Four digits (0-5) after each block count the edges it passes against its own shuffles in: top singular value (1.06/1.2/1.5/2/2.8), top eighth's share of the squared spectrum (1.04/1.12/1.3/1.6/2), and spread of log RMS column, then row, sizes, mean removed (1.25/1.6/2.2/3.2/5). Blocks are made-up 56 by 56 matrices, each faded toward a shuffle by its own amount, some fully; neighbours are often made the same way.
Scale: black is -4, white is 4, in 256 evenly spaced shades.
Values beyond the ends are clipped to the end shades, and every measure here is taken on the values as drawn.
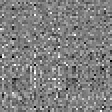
4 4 2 2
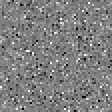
2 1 0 0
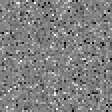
1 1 0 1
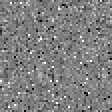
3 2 0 0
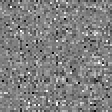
4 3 1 1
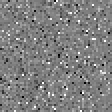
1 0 0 0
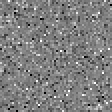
0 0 0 0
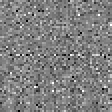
4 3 1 2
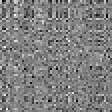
4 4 2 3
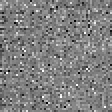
3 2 1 1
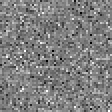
3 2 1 1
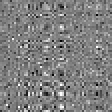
5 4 3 3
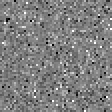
0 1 0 0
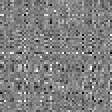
4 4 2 3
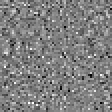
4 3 2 2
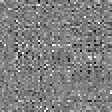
4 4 3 2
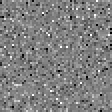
0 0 0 0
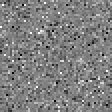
1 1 0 0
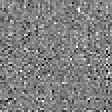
4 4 2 2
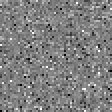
2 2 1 0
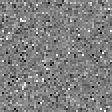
2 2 0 0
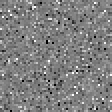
0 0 0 0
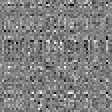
4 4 3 3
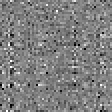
4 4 2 2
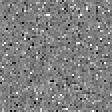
1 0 0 0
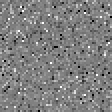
0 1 0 0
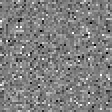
3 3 1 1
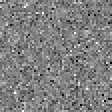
0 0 0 0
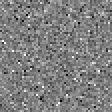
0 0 0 0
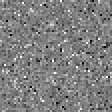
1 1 0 0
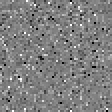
2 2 0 0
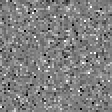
2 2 0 0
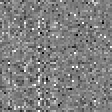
4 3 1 1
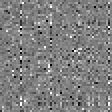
4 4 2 1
